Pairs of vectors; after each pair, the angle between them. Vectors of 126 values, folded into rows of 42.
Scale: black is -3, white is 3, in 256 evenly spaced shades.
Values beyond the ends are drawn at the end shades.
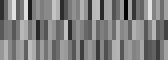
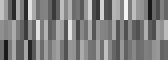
nearly opposite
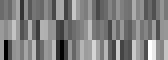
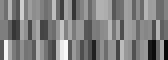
nearly opposite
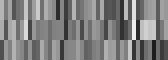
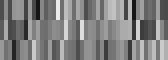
nearly opposite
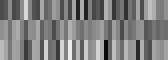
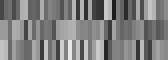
nearly parallel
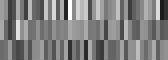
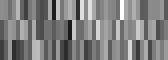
orthogonal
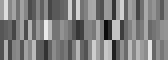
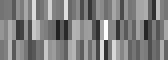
partly opposed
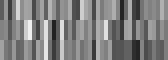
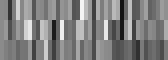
nearly parallel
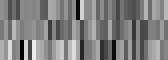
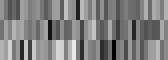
nearly parallel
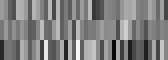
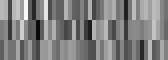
orthogonal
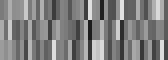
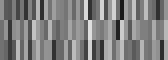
nearly opposite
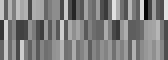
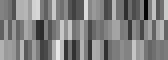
partly aligned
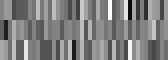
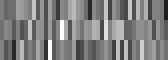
partly opposed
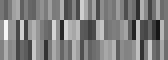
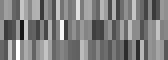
partly opposed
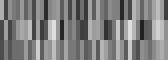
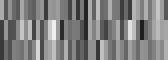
nearly parallel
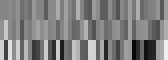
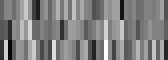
partly opposed
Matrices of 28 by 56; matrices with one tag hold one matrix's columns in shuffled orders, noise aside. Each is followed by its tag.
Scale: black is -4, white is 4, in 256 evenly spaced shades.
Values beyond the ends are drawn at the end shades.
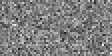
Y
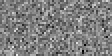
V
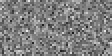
V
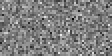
Y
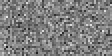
Y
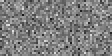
Y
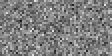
V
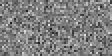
Y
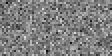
V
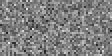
V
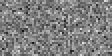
V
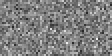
V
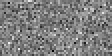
V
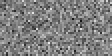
V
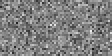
Y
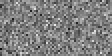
Y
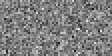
V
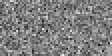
V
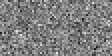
Y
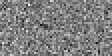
V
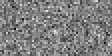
Y
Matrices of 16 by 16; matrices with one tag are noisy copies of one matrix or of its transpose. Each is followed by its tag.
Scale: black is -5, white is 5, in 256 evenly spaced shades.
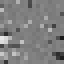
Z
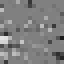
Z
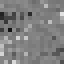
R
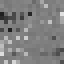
R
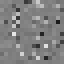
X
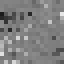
R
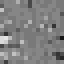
Z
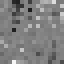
R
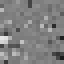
Z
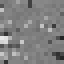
Z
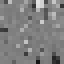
Z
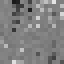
R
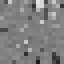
Z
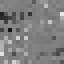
R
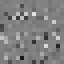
X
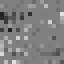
R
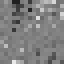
R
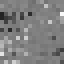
R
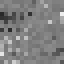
R
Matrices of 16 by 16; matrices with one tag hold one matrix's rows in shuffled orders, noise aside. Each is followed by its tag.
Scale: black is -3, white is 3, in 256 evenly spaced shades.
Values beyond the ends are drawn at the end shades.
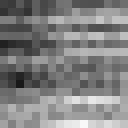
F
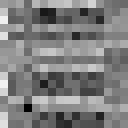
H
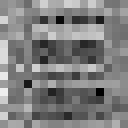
H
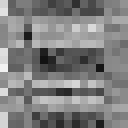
H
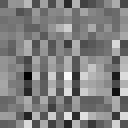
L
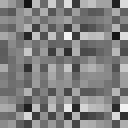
L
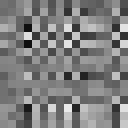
L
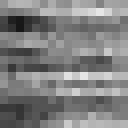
F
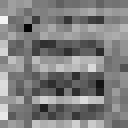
H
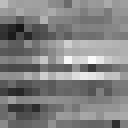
F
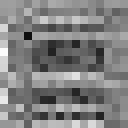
H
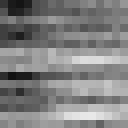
F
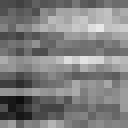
F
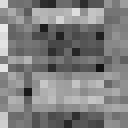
H
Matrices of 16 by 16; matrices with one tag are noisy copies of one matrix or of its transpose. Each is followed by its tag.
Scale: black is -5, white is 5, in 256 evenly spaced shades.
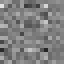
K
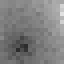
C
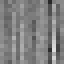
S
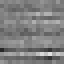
S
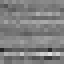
S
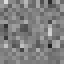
K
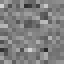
K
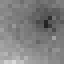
C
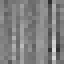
S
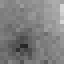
C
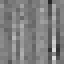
S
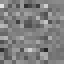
K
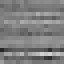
S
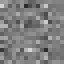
K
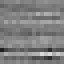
S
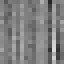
S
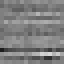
S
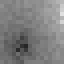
C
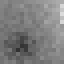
C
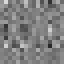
K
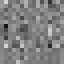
K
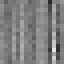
S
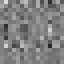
K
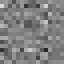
K
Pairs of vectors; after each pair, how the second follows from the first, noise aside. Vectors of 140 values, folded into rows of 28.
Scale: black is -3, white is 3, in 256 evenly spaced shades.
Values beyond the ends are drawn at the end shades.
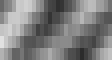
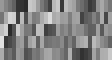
sign-scrambled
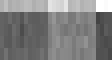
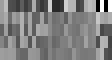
sign-scrambled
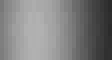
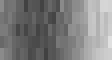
negated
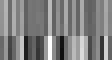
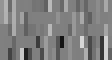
partly zeroed
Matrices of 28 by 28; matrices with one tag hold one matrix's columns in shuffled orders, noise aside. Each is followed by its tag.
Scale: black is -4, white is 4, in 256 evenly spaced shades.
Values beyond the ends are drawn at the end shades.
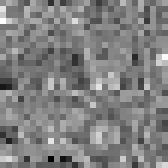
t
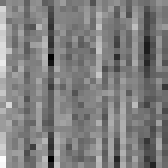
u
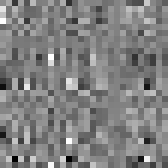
t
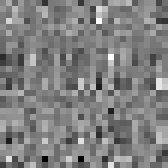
t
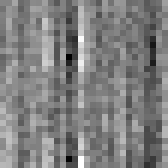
u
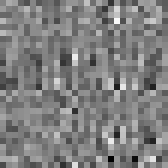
t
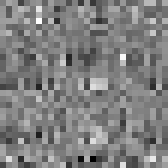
t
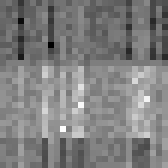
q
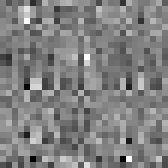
t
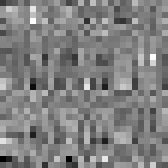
t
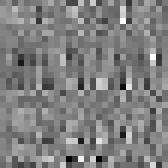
t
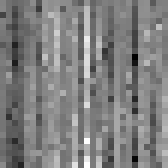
u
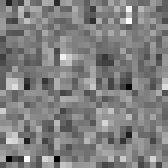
t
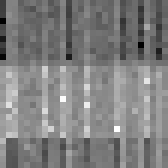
q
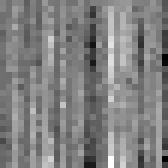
u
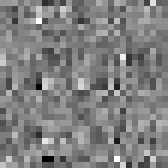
t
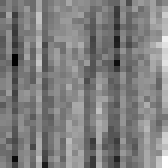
u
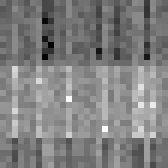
q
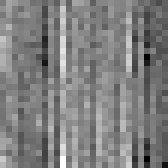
u
